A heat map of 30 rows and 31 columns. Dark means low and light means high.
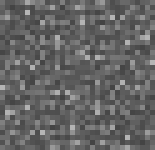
Odd rows or columns: none. Grain: fine. Stripes: none. Symmetry: a half turn. Histogram: skewed, a long tail of high values. Seam: none. Slope: none.
